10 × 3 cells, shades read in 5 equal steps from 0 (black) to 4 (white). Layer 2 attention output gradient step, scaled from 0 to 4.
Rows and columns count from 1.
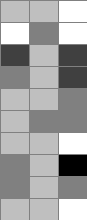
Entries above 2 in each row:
3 2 1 1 2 1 3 1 1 3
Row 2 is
4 2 4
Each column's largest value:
4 3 4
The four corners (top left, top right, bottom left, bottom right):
3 4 3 4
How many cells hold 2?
8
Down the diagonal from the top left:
3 2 1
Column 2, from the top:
3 2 3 3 3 2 3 3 3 3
